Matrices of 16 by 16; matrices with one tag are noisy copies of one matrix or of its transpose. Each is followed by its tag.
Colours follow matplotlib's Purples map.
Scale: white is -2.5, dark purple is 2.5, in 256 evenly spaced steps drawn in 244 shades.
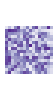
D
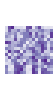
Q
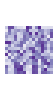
Q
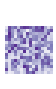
D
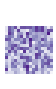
D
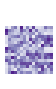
Q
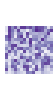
D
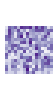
D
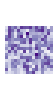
D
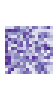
D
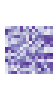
Q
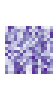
Q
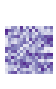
Q
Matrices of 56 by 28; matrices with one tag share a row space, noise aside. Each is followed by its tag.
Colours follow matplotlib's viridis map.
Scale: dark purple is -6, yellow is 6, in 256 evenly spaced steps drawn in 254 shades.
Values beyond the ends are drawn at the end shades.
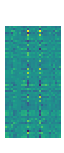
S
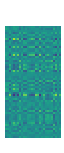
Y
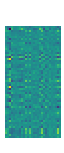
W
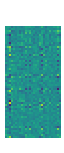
W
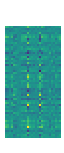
S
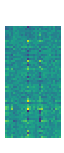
S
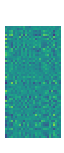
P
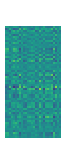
Y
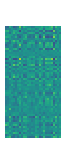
Y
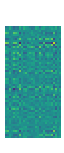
Y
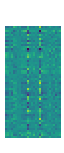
S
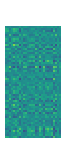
Y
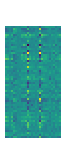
S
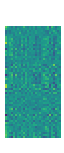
P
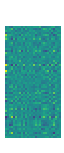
P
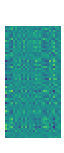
P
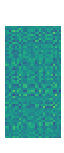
Y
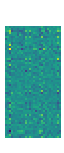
W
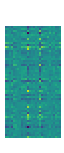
S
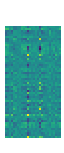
S
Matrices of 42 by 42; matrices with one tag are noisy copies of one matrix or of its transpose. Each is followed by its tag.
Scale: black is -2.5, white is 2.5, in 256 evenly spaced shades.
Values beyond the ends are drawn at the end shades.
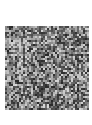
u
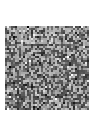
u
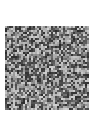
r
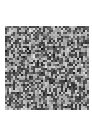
r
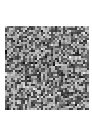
r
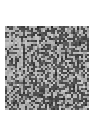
u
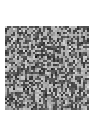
r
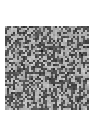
r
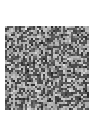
r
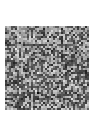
u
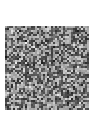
r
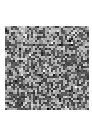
u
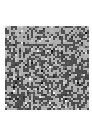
u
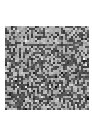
u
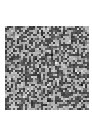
r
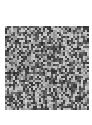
r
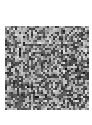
u
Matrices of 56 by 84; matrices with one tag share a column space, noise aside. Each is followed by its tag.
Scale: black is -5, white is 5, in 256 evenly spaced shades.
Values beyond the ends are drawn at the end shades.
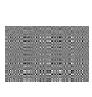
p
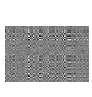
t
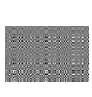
p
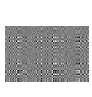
p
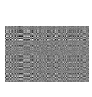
t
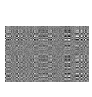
t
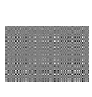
p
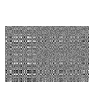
p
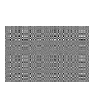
t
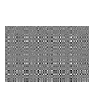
p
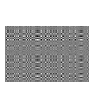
t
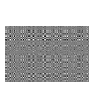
t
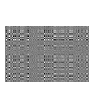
t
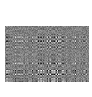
p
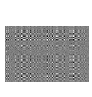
t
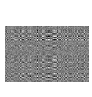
t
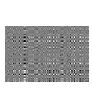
p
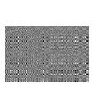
p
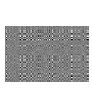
t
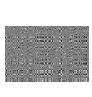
p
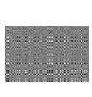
p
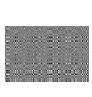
p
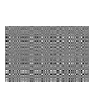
p
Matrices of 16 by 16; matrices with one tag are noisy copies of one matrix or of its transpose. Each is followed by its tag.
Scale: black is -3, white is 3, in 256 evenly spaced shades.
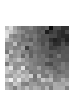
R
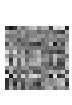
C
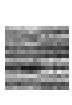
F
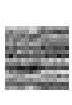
F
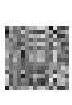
C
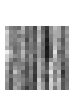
F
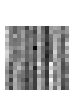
F
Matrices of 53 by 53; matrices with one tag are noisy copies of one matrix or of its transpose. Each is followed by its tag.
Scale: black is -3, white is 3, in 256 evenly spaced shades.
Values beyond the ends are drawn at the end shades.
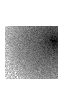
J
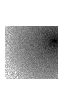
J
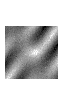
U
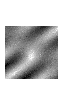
U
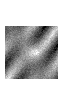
U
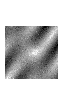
U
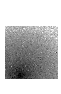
J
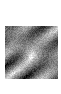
U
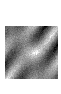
U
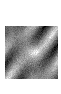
U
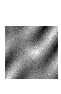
U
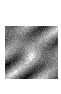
U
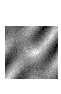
U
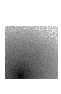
J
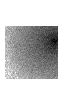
J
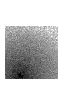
J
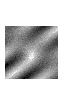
U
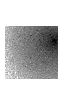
J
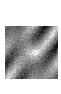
U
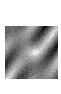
U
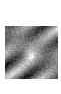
U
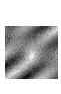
U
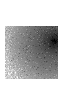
J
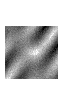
U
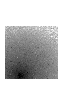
J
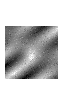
U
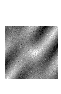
U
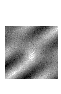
U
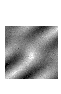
U
